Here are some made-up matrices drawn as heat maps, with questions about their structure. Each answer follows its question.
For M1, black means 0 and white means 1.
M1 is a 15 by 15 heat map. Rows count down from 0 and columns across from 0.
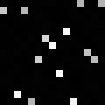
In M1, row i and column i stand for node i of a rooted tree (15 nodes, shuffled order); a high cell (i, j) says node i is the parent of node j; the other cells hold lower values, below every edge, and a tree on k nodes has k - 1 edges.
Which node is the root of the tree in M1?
1
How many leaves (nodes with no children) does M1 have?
5
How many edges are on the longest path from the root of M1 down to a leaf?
8
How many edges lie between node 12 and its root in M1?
8
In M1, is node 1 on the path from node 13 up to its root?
yes
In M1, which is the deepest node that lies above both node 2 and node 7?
8
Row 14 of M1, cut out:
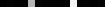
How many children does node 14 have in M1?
2
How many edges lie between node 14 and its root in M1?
2
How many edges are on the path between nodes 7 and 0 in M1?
6
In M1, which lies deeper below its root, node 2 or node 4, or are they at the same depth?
node 2
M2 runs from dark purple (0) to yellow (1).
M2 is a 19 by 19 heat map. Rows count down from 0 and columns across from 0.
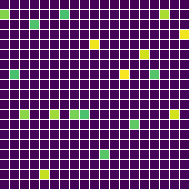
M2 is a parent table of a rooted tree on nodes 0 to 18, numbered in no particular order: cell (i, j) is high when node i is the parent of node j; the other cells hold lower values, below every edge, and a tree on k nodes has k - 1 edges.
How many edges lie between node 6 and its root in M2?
3
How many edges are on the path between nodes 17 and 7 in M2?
2
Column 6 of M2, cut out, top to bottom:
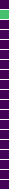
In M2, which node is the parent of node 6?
1
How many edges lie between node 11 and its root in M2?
0
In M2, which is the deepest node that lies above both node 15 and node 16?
7
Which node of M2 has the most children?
11
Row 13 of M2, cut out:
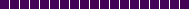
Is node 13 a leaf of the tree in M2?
yes
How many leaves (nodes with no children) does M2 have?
9
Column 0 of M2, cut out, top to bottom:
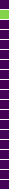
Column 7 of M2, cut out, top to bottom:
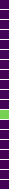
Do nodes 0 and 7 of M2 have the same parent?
no
